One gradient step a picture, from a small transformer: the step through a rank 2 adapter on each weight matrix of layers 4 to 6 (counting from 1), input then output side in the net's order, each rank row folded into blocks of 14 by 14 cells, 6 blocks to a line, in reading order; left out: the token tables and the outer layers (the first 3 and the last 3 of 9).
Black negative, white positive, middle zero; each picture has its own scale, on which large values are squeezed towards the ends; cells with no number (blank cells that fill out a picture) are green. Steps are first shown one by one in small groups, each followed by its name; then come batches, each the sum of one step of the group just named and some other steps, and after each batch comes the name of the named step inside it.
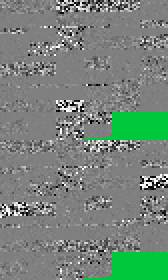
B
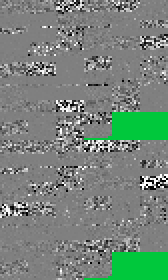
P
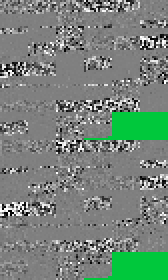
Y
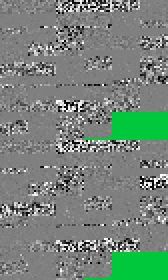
P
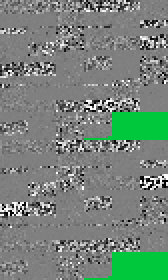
Y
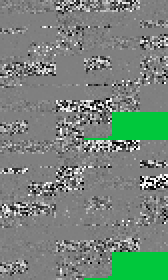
P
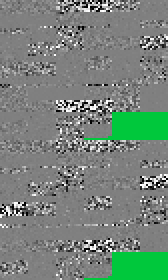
B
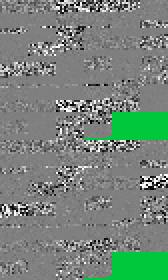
B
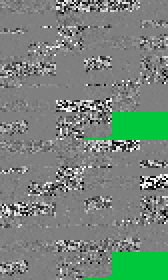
B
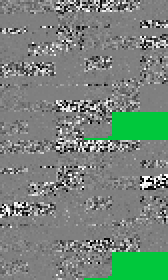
P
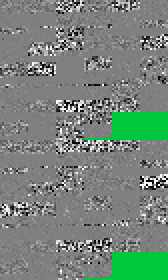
P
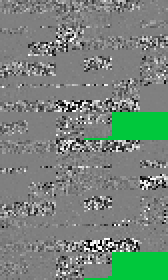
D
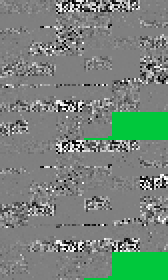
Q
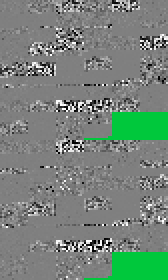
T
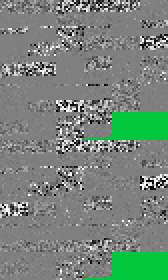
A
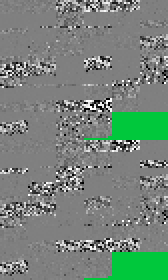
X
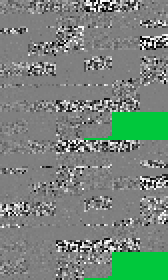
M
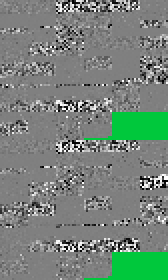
Q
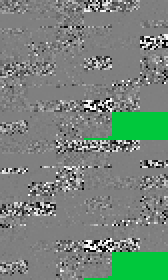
X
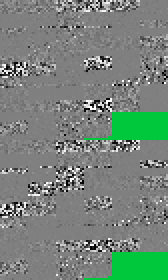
X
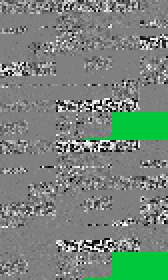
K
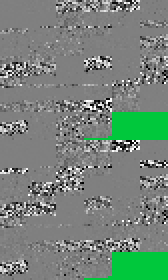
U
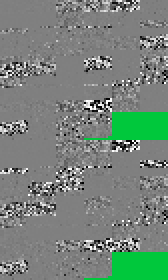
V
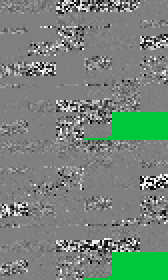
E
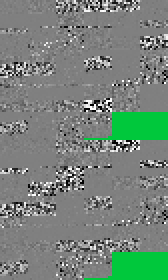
U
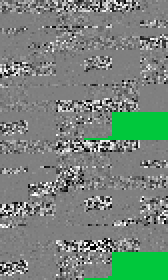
K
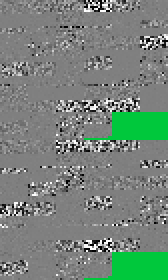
K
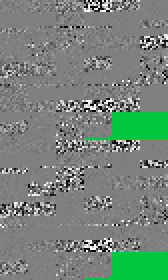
U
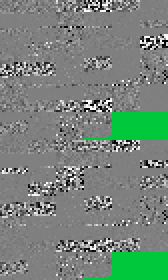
U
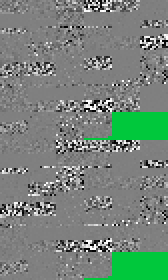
U
